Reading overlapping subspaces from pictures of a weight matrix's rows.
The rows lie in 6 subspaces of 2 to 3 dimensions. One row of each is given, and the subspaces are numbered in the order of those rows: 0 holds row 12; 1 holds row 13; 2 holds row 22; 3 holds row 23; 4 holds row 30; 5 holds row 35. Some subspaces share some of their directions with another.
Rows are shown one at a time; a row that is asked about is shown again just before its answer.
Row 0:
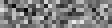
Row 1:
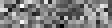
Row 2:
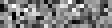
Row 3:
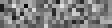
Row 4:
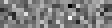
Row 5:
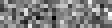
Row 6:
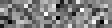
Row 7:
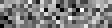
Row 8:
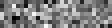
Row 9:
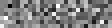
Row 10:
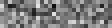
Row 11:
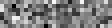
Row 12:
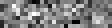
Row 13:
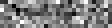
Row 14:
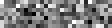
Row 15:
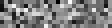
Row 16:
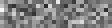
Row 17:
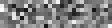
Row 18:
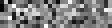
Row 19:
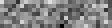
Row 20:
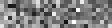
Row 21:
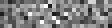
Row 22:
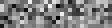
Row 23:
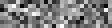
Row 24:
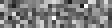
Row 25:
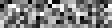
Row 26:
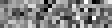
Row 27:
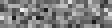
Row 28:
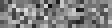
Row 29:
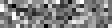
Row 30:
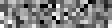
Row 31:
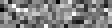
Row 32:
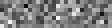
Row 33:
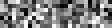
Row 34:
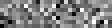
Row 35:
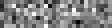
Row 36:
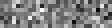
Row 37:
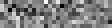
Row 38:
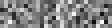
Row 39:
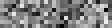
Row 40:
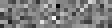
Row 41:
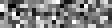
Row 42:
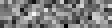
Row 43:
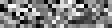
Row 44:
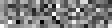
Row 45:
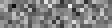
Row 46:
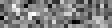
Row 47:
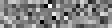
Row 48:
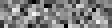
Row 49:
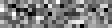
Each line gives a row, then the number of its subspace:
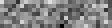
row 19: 3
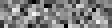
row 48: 0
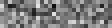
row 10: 2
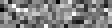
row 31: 1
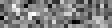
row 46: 0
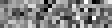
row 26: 1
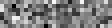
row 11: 5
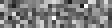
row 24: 4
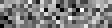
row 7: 2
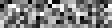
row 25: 2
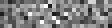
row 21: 4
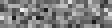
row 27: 0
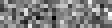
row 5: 0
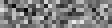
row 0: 5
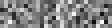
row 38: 2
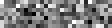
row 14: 5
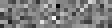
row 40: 4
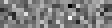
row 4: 2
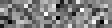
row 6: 2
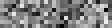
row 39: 3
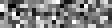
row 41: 4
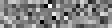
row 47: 4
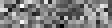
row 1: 3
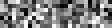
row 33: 0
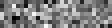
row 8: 5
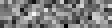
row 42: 0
